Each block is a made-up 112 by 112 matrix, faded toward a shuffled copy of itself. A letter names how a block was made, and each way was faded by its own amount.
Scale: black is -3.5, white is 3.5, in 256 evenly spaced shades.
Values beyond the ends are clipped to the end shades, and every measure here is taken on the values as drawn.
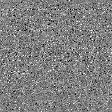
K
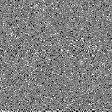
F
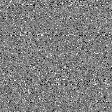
K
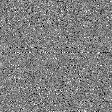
K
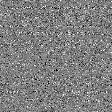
K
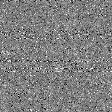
K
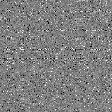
F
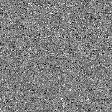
K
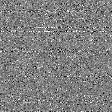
K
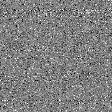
K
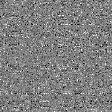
F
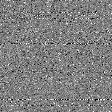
K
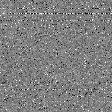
F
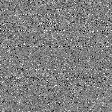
K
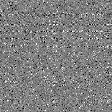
F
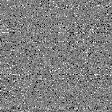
F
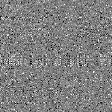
F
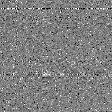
F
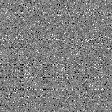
F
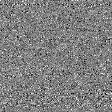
K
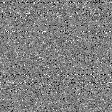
K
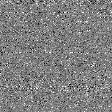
K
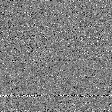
K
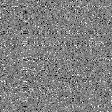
F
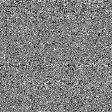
K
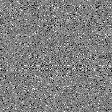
F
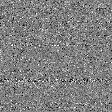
K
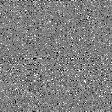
F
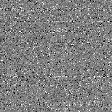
F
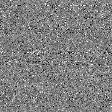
K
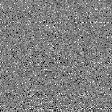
F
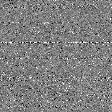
K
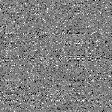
F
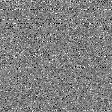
K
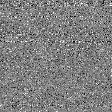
K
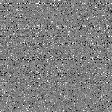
F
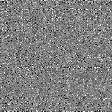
F
